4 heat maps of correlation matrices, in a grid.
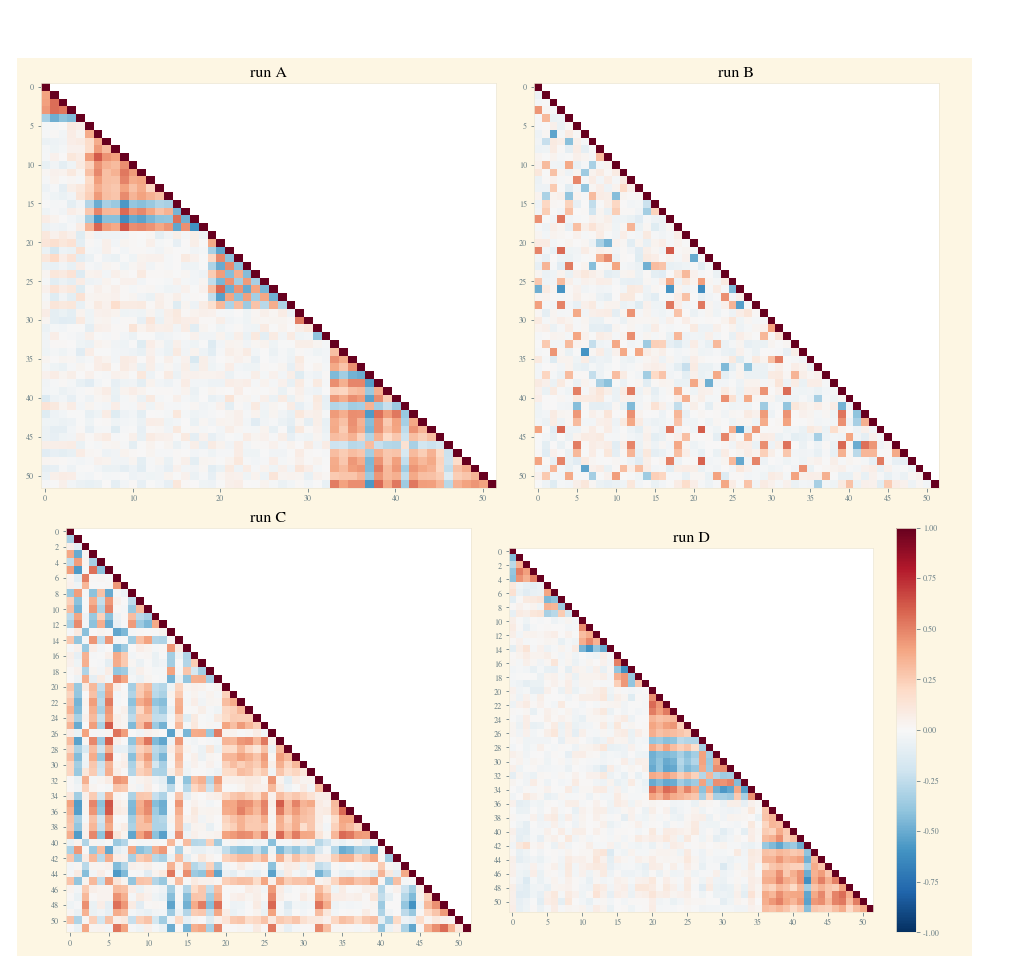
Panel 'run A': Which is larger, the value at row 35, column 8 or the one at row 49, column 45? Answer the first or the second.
the second
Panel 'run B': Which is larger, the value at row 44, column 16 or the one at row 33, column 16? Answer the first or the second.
the second
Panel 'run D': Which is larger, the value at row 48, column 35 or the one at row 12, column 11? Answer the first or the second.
the second
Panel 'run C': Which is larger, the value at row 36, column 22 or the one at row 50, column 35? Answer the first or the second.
the first
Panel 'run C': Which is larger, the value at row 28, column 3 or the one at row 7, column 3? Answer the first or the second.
the first
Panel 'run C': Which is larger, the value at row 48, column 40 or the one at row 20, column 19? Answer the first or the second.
the second
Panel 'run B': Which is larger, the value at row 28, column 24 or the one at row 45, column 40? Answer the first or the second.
the second
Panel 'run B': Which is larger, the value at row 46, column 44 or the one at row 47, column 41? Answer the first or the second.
the first
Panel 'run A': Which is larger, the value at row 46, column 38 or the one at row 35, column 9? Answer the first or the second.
the second
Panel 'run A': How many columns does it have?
52
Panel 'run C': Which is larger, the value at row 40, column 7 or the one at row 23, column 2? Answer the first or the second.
the second
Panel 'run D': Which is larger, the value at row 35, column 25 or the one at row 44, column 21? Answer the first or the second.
the first
